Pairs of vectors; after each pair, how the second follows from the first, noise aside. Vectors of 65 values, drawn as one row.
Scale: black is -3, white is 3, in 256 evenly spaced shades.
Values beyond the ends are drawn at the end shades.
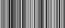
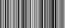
reversed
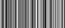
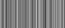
shrunk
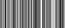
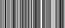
copied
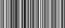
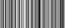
sign-scrambled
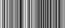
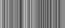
shrunk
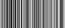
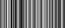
sign-scrambled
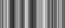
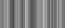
shrunk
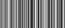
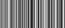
copied
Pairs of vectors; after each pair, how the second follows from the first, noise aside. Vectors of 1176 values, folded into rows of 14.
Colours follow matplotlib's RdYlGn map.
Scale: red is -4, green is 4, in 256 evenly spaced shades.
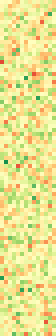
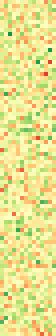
shuffled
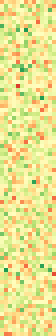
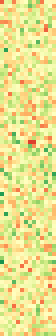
shuffled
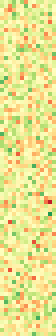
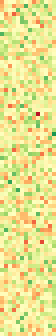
shuffled
